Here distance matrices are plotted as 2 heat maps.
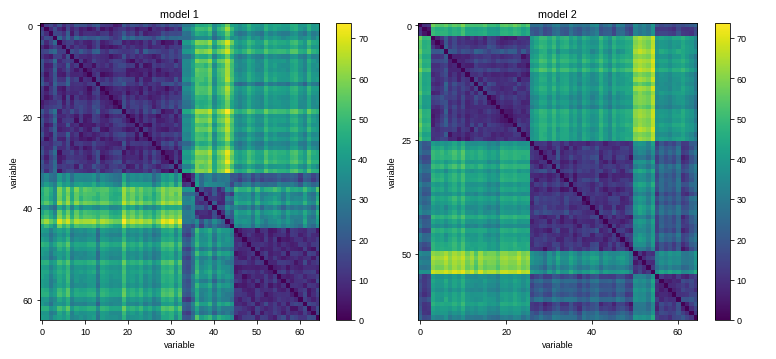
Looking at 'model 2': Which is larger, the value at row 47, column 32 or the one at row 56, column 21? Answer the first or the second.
the second
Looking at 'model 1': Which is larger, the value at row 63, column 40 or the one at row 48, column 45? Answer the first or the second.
the first
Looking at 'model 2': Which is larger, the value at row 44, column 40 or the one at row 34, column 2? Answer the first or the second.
the second
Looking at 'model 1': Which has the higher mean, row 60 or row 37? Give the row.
37
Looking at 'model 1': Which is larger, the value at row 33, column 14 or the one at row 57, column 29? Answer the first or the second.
the second
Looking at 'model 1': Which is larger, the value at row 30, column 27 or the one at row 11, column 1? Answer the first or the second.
the first
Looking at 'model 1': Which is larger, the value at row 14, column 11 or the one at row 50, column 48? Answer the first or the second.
the second
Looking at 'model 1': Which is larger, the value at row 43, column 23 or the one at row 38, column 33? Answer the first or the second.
the first
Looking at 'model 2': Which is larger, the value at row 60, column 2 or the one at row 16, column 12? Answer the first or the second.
the first
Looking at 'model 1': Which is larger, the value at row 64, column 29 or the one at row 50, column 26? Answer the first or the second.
the first
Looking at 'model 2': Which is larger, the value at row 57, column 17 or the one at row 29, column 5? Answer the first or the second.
the second
